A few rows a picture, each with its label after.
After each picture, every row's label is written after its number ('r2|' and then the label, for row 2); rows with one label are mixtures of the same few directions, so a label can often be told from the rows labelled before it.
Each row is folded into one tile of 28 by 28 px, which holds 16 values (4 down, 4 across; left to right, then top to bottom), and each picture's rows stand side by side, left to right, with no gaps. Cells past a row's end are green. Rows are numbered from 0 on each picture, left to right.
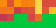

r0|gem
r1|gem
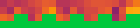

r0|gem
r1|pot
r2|gem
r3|pot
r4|pot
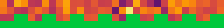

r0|gem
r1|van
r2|gem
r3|gem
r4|pot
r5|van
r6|gem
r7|van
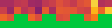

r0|gem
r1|gem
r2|van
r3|gem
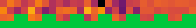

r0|pot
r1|pot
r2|van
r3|van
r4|gem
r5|gem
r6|van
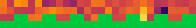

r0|gem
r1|gem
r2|van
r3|pot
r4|pot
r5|pot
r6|van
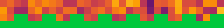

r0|pot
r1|gem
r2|pot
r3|pot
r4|gem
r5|gem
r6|gem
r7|pot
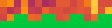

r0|van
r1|gem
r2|van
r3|gem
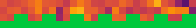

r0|pot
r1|gem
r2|pot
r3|pot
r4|pot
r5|van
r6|van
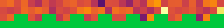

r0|van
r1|van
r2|pot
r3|van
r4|van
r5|pot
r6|van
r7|pot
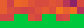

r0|gem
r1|pot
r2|van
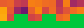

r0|pot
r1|gem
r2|gem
